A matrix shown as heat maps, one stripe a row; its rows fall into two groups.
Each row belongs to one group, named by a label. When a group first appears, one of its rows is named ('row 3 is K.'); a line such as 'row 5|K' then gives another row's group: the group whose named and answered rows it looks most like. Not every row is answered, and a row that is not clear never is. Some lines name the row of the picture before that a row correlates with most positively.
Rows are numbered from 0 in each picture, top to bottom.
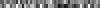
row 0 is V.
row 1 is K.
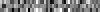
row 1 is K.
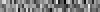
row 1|K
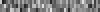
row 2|V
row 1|V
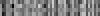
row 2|K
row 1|K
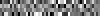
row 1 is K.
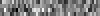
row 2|V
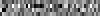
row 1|V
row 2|K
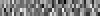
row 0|K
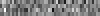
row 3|V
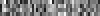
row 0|V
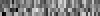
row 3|K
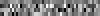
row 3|V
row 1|V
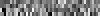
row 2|K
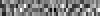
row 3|K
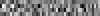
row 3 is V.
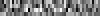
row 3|V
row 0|V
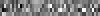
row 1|V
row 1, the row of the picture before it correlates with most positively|0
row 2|K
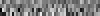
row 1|V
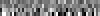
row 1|V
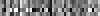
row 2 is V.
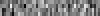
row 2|K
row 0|V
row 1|V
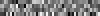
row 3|V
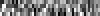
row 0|V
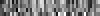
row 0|V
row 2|V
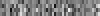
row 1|V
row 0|K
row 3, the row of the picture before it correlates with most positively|2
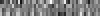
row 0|V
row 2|K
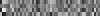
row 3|K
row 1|V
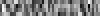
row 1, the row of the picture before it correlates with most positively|2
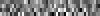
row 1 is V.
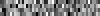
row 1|V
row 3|V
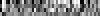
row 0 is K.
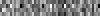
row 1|V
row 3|K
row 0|K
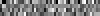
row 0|K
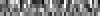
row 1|V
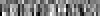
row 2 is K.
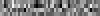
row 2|V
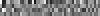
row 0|K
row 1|K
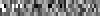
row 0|K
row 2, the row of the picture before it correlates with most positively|2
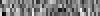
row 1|V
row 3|K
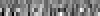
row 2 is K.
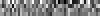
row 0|K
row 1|V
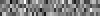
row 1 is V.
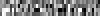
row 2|K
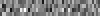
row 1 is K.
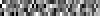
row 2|V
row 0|K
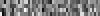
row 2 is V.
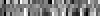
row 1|K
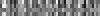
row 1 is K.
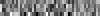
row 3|V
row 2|K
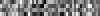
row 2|K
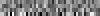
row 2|K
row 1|K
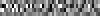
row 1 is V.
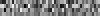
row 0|V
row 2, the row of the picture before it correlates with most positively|2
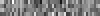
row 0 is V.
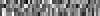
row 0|V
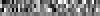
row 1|K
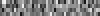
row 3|V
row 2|V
